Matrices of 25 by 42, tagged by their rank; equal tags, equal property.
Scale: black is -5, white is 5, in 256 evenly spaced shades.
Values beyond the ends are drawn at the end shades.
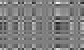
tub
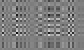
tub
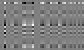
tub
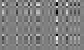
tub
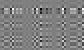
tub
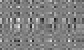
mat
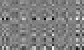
mat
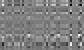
mat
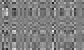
mat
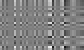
tub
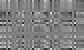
mat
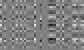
mat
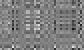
mat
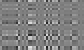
tub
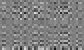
mat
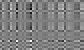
tub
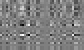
mat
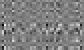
mat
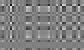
tub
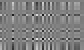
tub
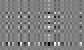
tub
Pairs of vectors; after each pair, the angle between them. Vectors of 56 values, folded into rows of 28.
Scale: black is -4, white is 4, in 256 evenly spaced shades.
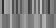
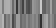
partly aligned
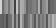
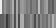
nearly parallel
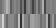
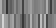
orthogonal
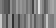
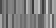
partly aligned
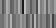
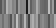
orthogonal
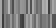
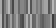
nearly parallel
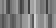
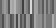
partly aligned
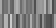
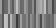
nearly parallel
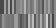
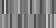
partly aligned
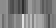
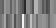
partly aligned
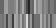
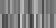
partly aligned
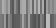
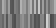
nearly parallel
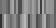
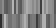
nearly parallel
